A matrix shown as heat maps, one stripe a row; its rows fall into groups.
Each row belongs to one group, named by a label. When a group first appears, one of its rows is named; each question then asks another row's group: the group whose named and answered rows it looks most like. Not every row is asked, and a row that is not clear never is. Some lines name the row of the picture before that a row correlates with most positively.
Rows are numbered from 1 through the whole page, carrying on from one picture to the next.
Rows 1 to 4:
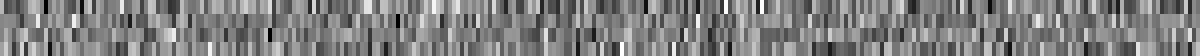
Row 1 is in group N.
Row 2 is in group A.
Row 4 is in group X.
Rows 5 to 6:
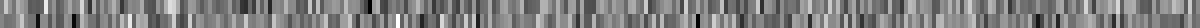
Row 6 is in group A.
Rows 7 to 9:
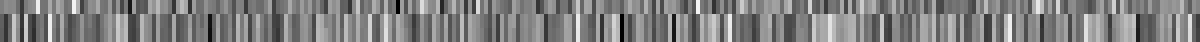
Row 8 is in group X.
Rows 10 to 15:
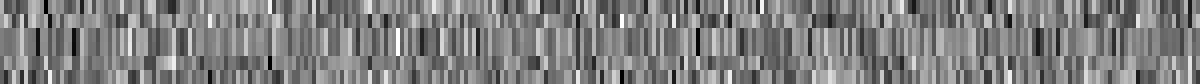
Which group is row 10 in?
N
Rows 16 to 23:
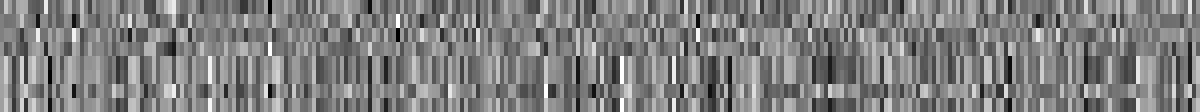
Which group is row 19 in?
N
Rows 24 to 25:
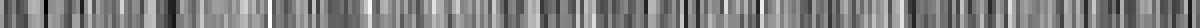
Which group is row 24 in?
N
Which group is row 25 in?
N
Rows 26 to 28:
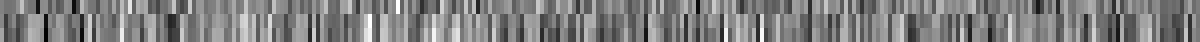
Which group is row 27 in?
N
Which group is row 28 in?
N
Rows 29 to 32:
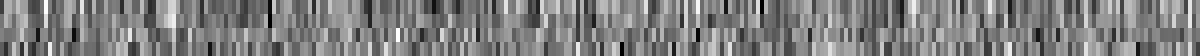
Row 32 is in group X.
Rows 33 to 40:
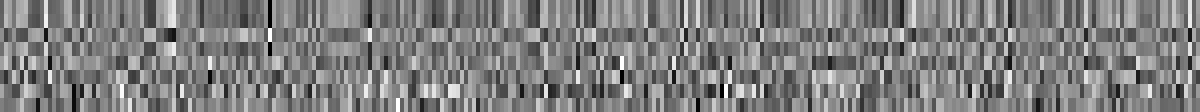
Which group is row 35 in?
N
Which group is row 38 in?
X
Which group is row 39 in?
N
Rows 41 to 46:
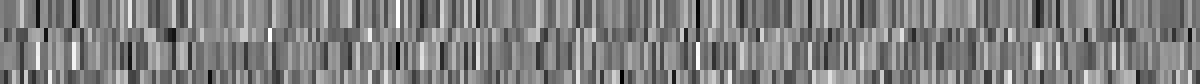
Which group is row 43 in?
N
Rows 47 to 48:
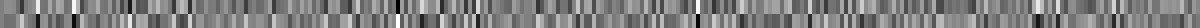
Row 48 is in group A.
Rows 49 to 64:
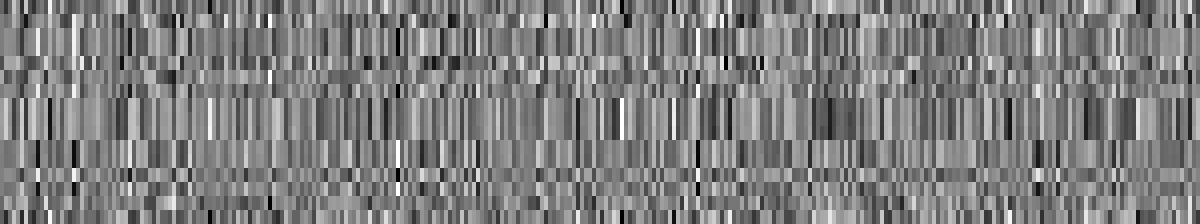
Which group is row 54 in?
N
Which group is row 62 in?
A
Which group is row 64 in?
X
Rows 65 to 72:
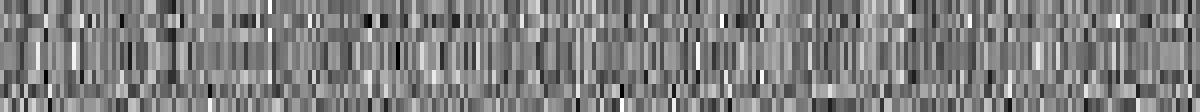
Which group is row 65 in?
N
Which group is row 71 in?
X
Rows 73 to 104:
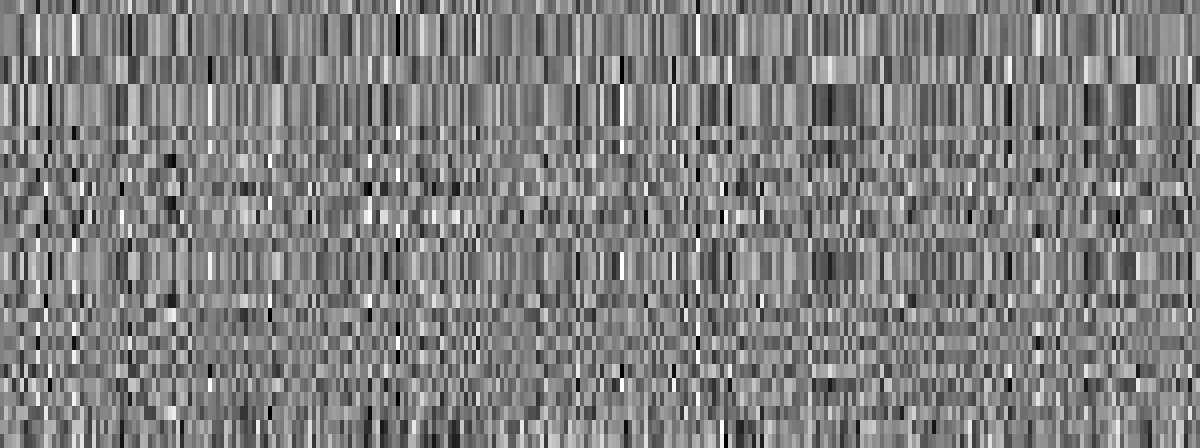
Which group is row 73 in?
A
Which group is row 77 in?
X
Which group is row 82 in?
A
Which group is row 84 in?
N
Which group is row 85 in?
A
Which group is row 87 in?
N
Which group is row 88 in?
N
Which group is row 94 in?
N
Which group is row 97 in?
A
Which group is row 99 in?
X
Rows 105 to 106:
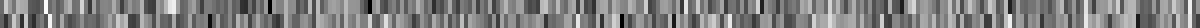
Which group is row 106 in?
X
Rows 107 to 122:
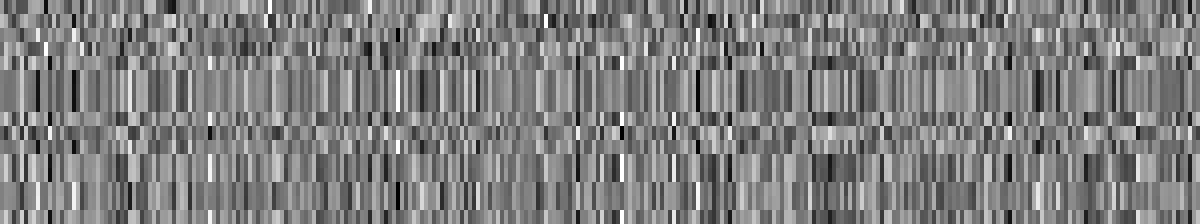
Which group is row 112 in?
A
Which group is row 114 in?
A
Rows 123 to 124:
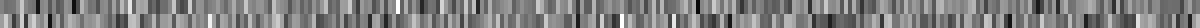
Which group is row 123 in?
A
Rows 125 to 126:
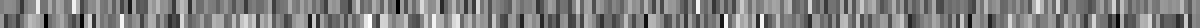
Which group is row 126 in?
N
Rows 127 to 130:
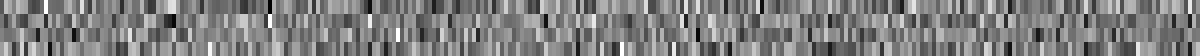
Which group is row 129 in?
A
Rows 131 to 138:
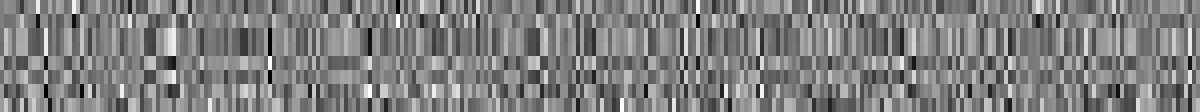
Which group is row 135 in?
N
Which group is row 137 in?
N
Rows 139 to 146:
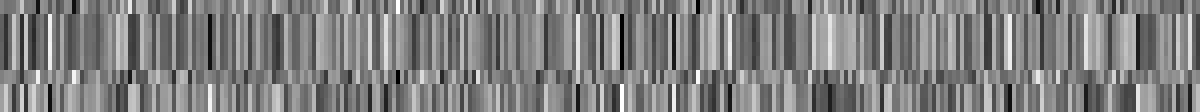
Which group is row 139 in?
A
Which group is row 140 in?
X
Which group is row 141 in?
X
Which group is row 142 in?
X
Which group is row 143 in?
X
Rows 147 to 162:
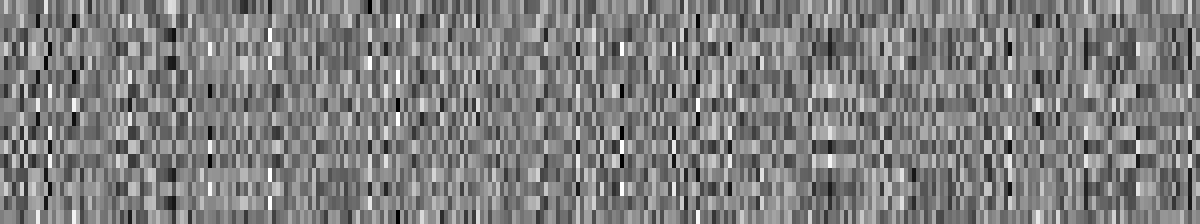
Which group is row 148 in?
A
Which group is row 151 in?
N
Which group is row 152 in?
A
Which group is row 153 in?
X
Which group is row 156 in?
X
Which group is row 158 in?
X
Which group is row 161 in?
N
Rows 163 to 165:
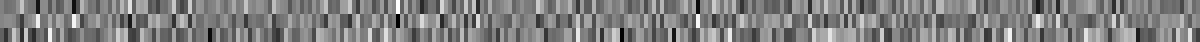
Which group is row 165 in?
X
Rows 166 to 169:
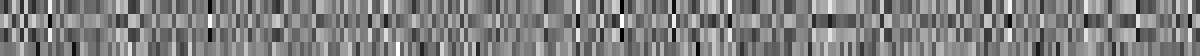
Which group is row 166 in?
X
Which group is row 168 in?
X
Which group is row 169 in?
A
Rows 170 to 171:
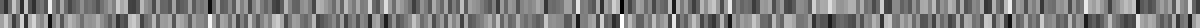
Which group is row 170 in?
X
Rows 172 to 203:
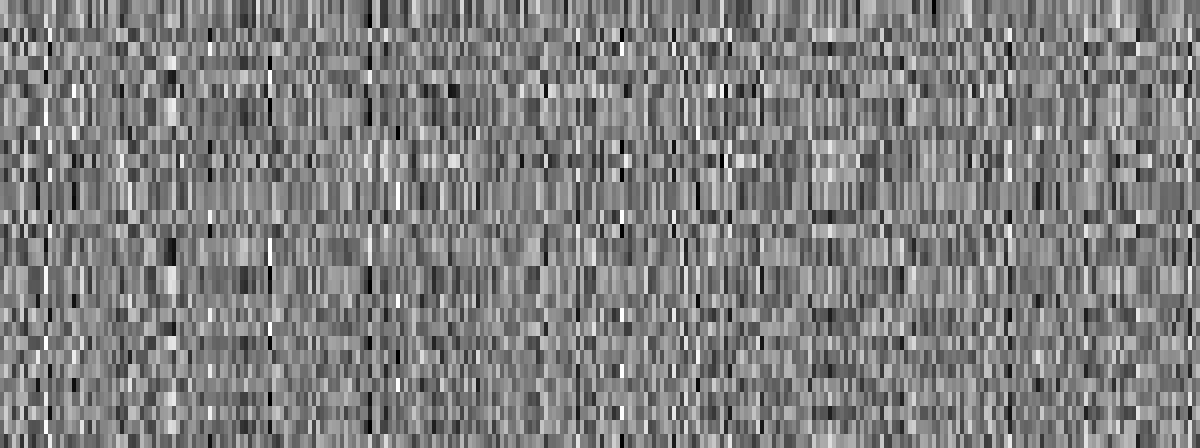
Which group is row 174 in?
X
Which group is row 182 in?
X
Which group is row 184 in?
X
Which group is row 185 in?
A
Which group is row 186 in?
A
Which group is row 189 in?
N
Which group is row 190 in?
N
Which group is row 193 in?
A
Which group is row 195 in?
N
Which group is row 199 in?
A
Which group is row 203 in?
X
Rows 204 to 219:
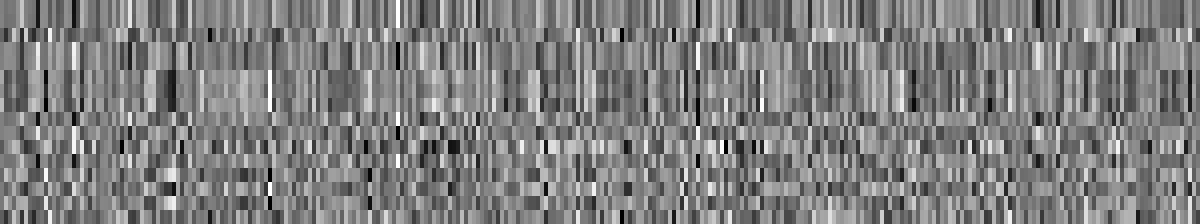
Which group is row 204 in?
A
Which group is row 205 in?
A
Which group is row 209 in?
N
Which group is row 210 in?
N
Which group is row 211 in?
N
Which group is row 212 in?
A
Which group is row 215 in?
A
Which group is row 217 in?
N
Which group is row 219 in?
X
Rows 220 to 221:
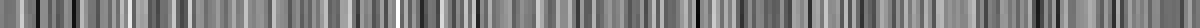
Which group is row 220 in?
A
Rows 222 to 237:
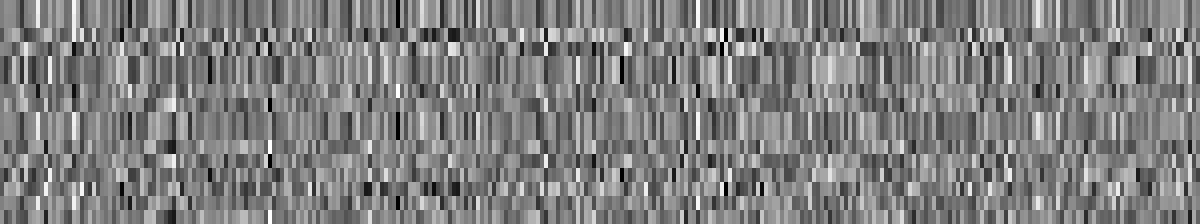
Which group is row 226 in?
X
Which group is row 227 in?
X
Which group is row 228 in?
A
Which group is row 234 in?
X
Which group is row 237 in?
N
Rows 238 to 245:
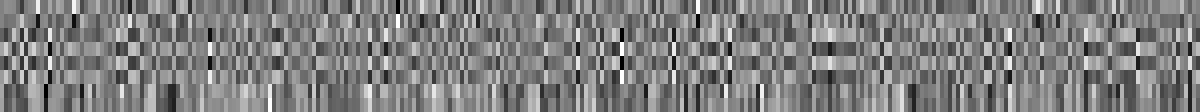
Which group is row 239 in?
A
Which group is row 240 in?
X
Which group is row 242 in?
X
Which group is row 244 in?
N
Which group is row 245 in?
N
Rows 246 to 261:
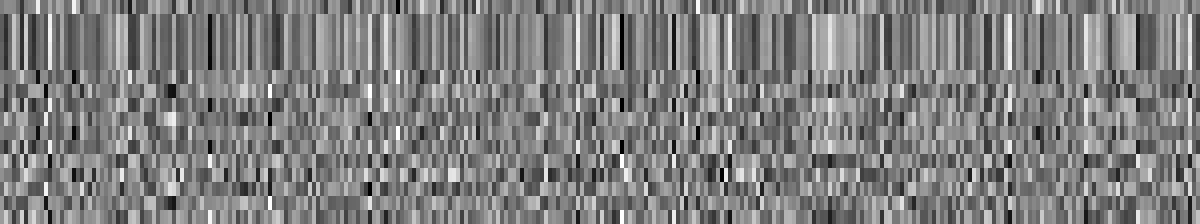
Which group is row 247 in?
X
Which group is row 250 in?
X
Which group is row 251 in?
A
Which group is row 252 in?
N
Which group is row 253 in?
X
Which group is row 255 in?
A
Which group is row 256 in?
X
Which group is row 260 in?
N
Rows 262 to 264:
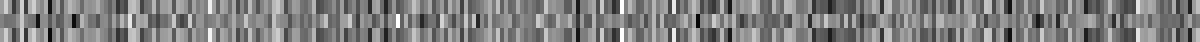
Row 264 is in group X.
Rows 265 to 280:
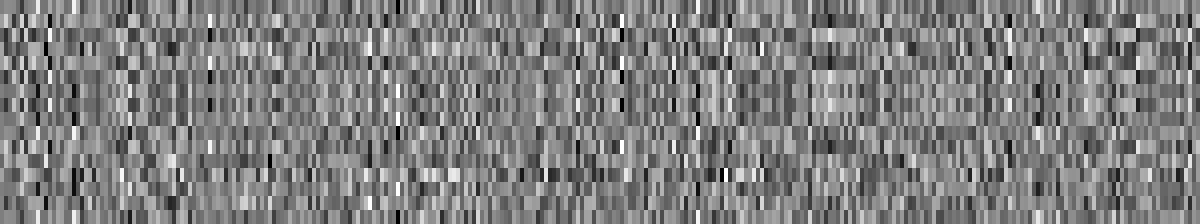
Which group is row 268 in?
N
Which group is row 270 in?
X
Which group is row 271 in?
A
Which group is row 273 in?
A
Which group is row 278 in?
A
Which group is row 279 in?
N
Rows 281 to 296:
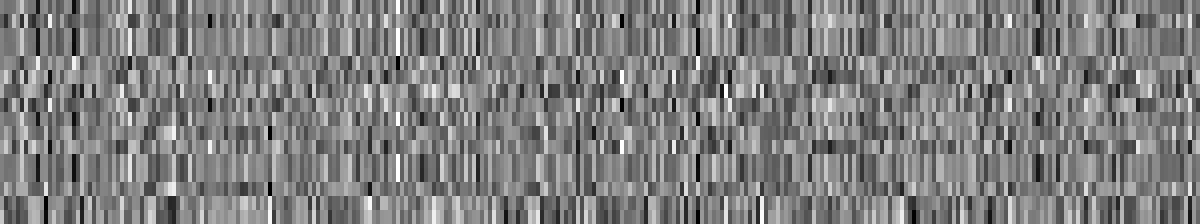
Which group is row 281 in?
A
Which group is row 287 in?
N
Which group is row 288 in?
X
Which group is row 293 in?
A
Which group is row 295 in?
N
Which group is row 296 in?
N
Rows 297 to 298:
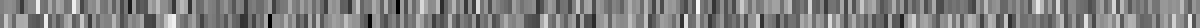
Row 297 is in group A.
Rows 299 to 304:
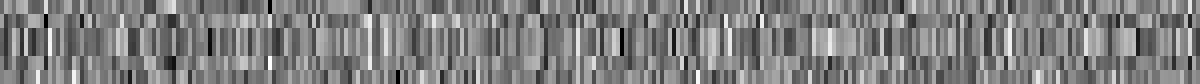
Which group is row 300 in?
N
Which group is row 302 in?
X
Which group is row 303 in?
N
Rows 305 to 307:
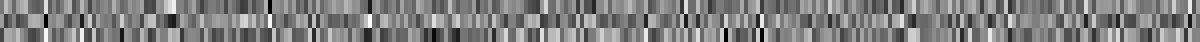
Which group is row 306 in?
N
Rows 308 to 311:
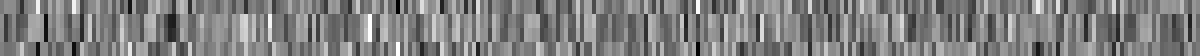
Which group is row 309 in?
N
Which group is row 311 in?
A
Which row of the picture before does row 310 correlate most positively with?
306
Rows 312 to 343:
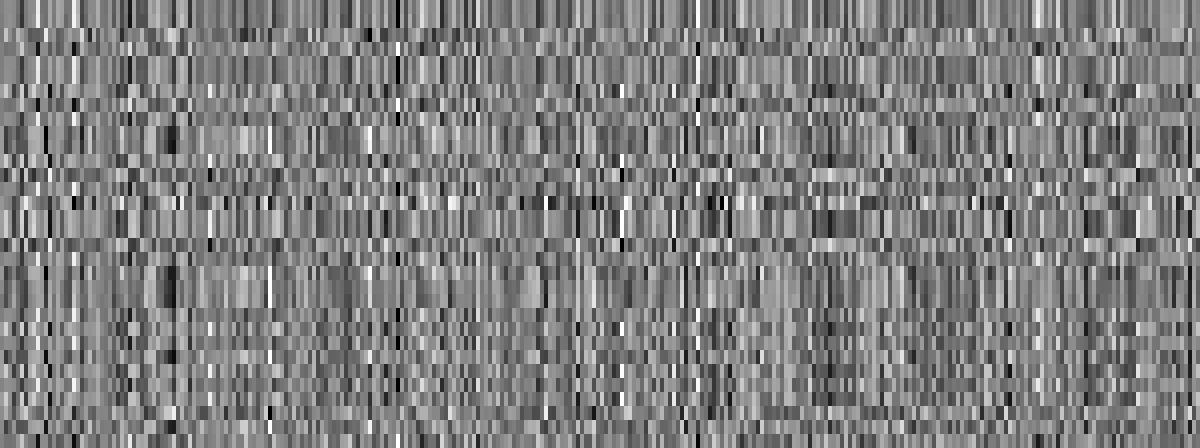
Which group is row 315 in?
A
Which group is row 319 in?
A
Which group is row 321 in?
N
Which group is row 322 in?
N
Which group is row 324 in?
X
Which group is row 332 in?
N
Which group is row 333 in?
N
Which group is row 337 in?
N
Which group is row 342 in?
N
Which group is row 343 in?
A
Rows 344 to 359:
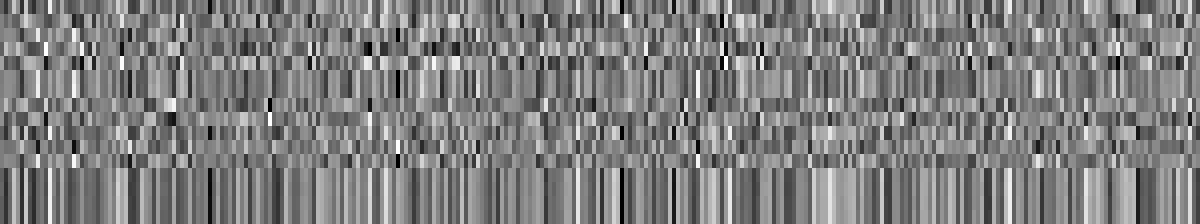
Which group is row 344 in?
X
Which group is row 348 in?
N
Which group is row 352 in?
N
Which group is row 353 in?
X
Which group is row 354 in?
A
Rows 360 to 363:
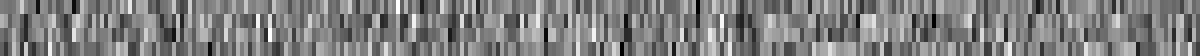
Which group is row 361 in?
N
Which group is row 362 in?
N
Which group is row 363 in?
X
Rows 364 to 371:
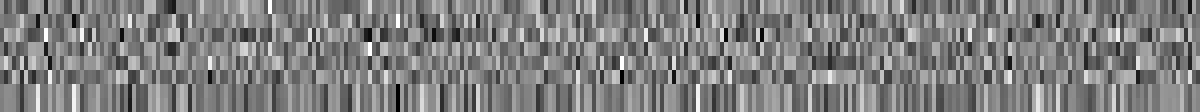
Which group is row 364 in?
N
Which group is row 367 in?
N
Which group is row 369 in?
X
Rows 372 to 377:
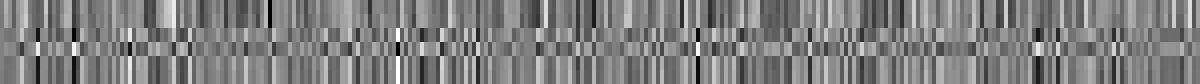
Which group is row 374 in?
A
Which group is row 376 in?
A
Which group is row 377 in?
A
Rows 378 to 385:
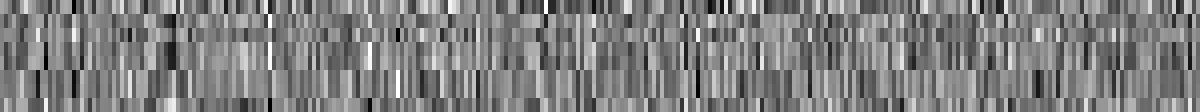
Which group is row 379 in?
N
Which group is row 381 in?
N
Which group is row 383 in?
A
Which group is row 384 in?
A
